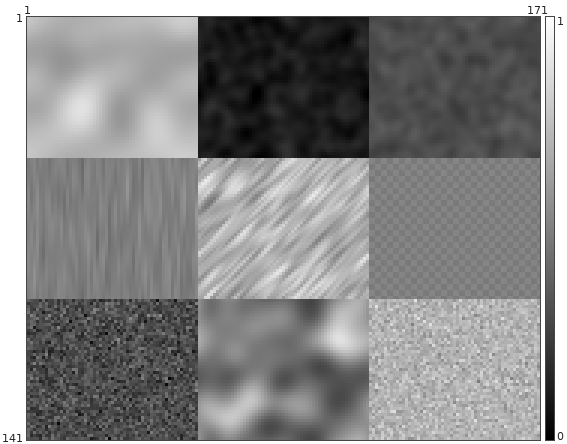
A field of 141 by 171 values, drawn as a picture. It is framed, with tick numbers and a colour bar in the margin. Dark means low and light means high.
It is made of 3 by 3 panels. Panel 1,1: high, smooth. Panel 1,2: very low, blotchy, faint in contrast. Panel 1,3: low, blotchy, faint in contrast. Panel 2,1: middling, streaked downward, faint in contrast. Panel 2,2: high, slanting up to the right. Panel 2,3: middling, checkered, faint in contrast. Panel 3,1: low, fine-grained. Panel 3,2: middling, smooth, strong in contrast. Panel 3,3: high, fine-grained.
